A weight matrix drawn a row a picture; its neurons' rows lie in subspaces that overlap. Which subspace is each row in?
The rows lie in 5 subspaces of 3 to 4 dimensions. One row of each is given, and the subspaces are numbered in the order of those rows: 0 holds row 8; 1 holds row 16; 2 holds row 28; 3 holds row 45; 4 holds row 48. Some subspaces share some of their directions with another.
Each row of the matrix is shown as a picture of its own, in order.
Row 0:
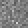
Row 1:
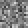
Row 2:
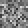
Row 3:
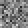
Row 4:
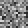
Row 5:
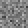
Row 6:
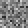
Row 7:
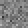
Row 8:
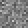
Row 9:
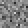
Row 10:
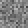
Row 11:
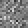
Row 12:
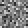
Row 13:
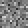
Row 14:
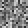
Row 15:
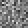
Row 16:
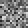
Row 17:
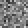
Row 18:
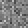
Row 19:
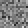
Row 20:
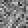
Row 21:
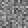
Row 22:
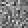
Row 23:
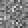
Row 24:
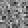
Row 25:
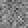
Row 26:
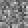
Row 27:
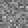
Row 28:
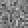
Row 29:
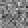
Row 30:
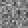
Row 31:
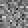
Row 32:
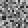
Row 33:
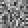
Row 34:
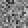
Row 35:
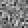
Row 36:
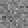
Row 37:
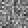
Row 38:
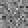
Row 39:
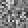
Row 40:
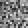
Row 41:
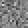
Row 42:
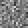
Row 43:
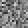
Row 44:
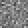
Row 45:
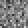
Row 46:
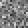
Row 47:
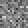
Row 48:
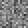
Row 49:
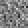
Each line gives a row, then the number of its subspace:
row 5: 3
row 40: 2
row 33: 2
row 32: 4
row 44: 3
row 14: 4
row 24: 1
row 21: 4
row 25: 4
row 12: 3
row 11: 0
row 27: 4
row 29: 2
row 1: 1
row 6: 3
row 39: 3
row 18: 4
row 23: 0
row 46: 2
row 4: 1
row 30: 2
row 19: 2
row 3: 1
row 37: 4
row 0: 0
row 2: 1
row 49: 1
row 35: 2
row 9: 4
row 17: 3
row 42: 0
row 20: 4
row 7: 1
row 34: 3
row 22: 2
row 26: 1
